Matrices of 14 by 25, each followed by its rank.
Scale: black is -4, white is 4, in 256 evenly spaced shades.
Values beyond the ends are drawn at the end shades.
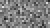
full rank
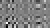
two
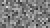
full rank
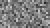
full rank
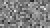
full rank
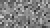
full rank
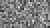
full rank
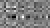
two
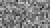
full rank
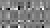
two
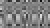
two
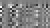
two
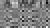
two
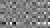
two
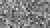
full rank
